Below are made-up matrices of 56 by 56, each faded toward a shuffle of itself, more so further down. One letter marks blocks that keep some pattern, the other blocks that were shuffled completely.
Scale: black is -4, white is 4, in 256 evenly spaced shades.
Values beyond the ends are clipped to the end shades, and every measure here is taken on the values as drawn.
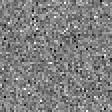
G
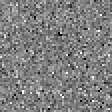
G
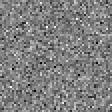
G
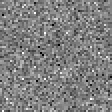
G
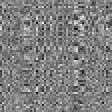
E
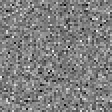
G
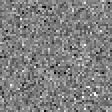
G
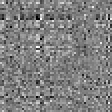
E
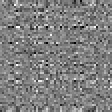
E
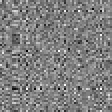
E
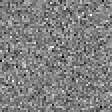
G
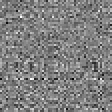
E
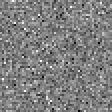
G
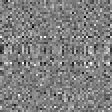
E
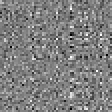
E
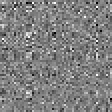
E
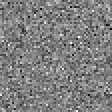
G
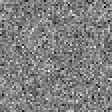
G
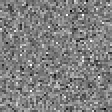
G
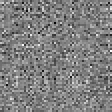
E
